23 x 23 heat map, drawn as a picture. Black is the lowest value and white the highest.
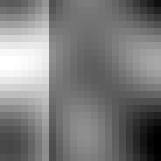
The ninth with the highest average is the middle left. The bottom right is the ninth with the lowest average. A vertical seam about 30% of the way across splits the table, and the left part is higher. No lone cell stands out from its neighbours. On average the colour sits 50% of the way up the scale.
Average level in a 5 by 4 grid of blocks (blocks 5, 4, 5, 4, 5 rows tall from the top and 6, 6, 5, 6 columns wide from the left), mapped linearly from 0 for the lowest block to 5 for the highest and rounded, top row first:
3221 / 5323 / 5222 / 3221 / 1220
